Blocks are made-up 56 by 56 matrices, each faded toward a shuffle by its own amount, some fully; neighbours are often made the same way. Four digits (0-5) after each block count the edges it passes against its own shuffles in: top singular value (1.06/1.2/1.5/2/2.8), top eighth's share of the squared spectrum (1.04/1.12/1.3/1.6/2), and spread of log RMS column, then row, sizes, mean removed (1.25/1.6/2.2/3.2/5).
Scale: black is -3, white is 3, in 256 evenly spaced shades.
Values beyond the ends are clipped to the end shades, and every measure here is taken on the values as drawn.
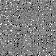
3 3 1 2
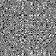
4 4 2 2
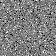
1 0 0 0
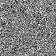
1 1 0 0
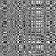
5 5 3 3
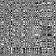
4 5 3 3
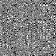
3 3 2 2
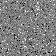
0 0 0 0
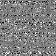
2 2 0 3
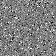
0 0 0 0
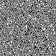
0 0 0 0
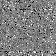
1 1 0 1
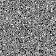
0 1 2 0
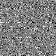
1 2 0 3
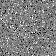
0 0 0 0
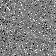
0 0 0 0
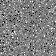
1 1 1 0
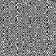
4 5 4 2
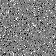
0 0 0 0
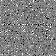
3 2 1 1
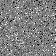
1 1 0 0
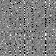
4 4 3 1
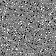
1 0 0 0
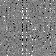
4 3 2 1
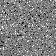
0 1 0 0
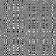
5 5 4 3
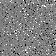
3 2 0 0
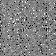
3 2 1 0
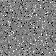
1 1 0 0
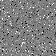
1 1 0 0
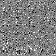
3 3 2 1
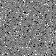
2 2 0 0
